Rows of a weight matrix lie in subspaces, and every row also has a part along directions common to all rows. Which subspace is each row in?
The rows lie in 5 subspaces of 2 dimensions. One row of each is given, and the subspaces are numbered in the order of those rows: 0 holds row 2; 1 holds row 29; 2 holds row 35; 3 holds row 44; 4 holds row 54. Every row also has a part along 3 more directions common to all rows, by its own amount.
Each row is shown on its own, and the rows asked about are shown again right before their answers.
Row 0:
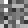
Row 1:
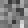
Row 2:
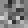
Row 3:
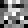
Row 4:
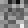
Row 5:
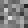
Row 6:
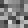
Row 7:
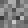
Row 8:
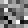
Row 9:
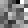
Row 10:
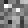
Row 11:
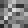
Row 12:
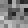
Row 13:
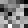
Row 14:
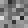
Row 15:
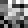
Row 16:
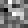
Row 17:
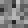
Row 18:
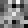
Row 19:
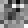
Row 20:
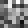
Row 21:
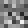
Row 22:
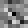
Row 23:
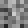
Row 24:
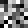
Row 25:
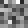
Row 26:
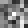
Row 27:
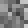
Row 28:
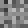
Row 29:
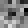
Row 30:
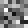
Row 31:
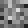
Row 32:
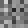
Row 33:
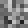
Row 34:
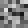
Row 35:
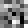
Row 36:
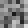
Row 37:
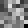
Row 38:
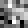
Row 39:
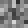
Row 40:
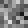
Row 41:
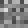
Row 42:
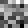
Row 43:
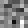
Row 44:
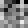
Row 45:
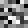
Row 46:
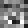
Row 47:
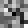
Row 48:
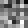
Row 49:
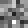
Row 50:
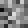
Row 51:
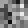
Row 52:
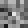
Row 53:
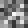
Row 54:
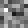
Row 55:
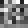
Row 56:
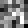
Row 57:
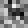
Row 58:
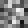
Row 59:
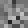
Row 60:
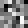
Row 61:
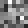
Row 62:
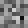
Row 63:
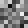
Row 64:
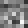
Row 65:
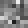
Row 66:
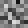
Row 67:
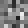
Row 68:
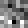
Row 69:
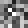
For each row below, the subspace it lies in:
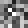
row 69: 2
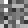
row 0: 3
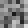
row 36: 2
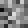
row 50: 4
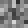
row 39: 0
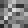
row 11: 2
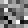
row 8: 3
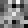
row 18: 0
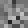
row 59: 4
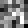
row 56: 2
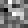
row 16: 4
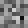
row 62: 0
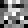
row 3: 2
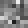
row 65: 0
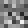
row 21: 4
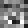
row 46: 2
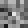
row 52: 4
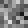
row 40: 4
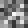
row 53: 2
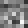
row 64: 2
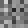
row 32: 3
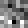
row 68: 0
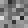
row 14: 0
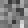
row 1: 1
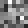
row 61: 3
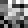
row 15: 1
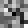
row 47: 3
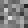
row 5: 4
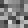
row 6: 2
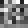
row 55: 3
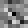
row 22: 4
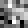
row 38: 0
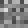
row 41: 3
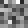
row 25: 3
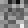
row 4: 1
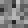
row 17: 0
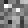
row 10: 3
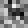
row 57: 4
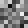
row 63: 1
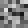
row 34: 4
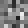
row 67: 4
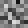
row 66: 0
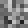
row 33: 2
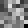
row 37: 1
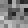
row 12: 1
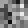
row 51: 0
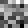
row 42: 1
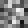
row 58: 1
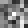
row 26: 1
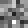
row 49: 0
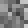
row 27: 1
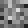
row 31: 4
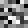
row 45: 4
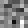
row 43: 1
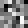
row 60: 3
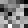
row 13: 1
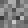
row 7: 0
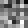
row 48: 2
